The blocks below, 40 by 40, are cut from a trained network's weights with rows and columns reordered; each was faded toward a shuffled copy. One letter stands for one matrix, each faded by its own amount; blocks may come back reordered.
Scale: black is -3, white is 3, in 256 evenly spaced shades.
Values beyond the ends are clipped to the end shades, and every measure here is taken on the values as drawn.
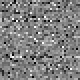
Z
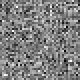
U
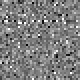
Z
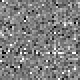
Z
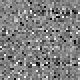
Z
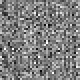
U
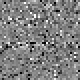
Z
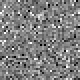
Z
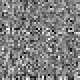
U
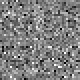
Z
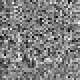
U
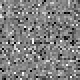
Z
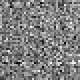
U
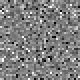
Z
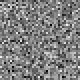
U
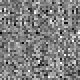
U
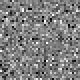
Z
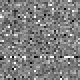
Z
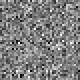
U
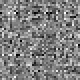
U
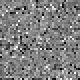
Z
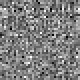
U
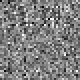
U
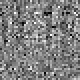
U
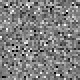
Z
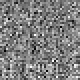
U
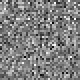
U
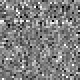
Z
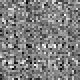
U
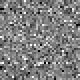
Z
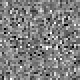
Z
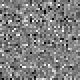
Z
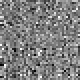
U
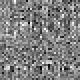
U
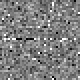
Z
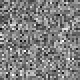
U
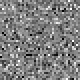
Z
